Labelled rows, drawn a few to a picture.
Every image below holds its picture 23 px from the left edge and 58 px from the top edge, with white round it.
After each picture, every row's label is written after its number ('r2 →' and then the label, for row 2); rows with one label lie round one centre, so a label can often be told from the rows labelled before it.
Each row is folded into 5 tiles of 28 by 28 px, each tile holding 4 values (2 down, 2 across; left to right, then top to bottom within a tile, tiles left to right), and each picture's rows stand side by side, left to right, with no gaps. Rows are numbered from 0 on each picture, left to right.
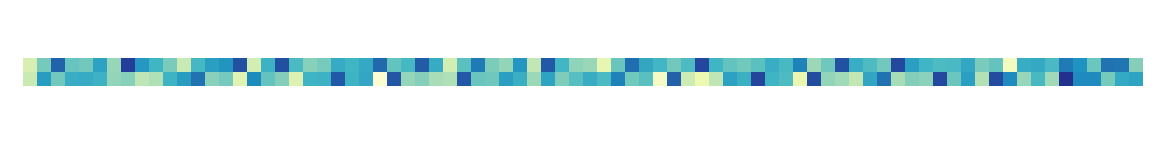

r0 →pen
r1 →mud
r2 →mud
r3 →pen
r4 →mud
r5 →mud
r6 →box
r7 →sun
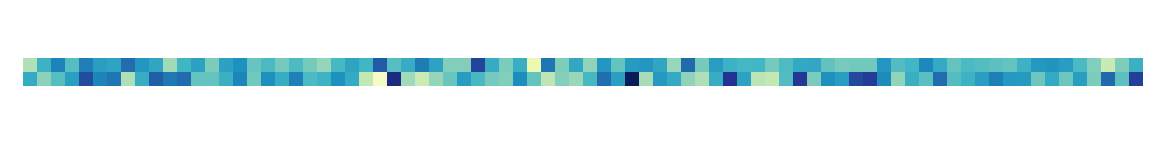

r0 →sun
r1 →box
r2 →mud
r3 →pen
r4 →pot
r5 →box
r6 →box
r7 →box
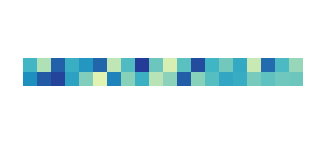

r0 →mud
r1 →pen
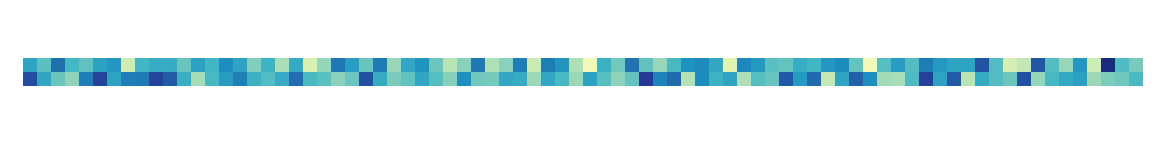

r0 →box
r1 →box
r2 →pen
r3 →pen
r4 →sun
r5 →sun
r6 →sun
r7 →pen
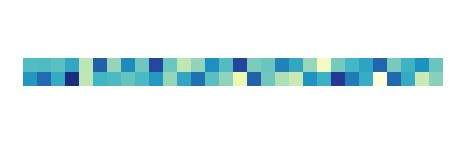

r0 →pot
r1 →mud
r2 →mud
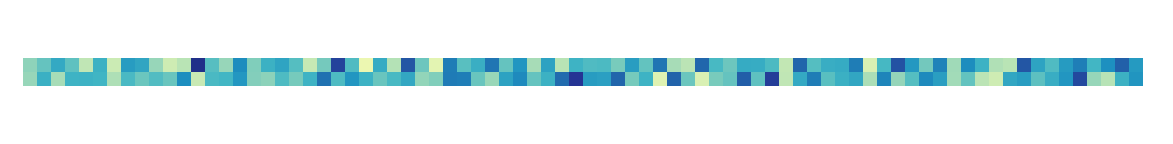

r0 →pen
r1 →pen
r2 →pen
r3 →box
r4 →mud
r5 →pot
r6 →pen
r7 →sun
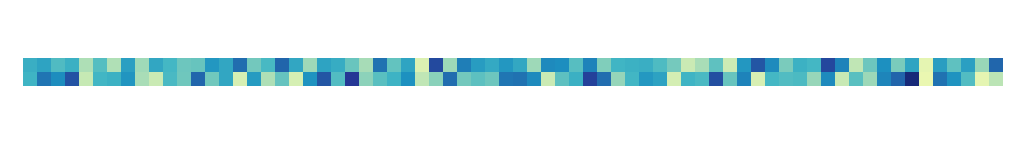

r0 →pot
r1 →mud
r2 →pot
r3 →sun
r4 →box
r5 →pen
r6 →pot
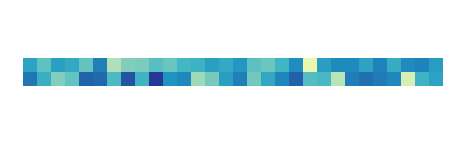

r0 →box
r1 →box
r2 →sun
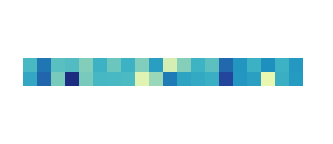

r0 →pot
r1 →sun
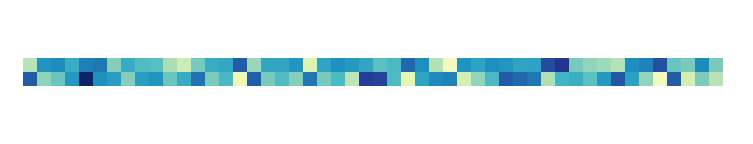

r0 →sun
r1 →mud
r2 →sun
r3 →sun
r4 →mud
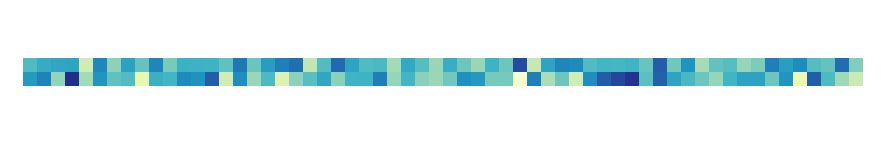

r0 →pot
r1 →pot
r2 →pen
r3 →mud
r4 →pot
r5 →mud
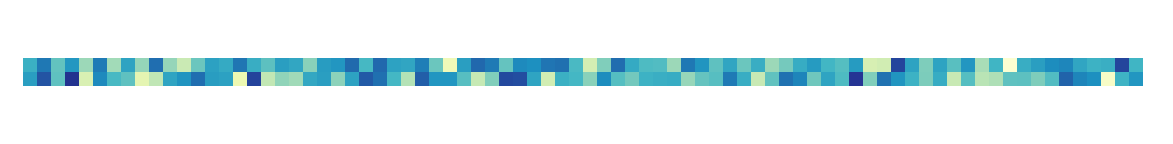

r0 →pot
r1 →mud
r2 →sun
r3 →sun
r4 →pen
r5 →box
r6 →pen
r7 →sun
